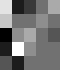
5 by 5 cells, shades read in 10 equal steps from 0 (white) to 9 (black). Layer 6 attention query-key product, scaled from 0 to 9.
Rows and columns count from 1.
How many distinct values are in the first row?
5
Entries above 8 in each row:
0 0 1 0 0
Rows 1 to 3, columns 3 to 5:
7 5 3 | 5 4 5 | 3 5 6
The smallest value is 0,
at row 4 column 2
